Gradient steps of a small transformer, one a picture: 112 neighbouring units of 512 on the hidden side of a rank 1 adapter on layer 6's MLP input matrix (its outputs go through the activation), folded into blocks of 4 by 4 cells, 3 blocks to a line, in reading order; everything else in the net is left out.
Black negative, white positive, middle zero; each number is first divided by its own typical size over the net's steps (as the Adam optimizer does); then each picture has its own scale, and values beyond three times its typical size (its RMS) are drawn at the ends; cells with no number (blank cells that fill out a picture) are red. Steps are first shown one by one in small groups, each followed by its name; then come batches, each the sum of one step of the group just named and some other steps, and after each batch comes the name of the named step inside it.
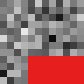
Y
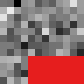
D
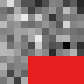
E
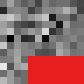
E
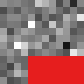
Y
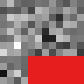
E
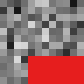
D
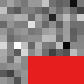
E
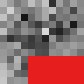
D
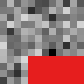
E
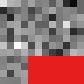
E
